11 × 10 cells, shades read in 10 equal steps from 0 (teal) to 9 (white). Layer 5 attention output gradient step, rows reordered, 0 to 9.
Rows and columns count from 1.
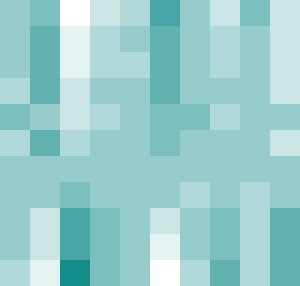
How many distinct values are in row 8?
3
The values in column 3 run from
0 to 9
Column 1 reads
5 5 5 6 4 6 5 5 5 5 6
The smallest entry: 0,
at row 11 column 3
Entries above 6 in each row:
4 2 2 2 1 1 0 0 2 2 2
